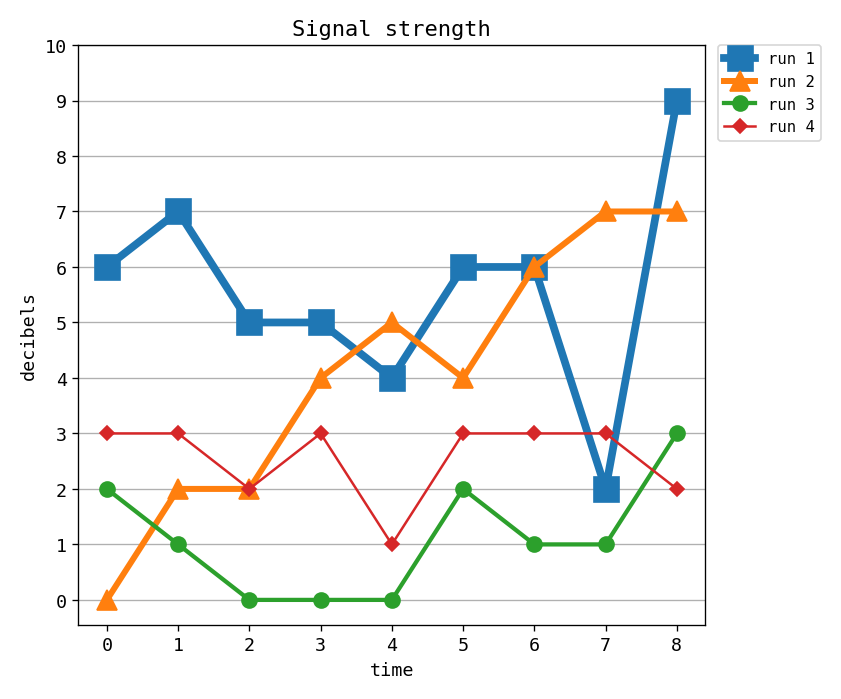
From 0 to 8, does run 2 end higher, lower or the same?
higher
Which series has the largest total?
run 1
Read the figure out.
Title: Signal strength
x-axis: time, ticks 0 1 2 3 4 5 6 7 8
y-axis: decibels, ticks 0 1 2 3 4 5 6 7 8 9 10
Legend: run 1, run 2, run 3, run 4
Values:
run 1: 6 7 5 5 4 6 6 2 9
run 2: 0 2 2 4 5 4 6 7 7
run 3: 2 1 0 0 0 2 1 1 3
run 4: 3 3 2 3 1 3 3 3 2
